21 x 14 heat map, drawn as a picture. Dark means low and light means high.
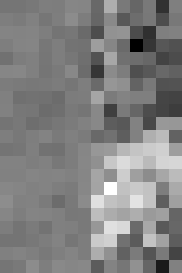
The ninth with the lowest average is the top right. The ninth with the highest average is the bottom middle. Overall the values sit about 50% of the way up the scale. Values change most from cell to cell in the bottom right. The left part is calmer, up to a seam about 50% of the way across. Neither half mirrors the other.
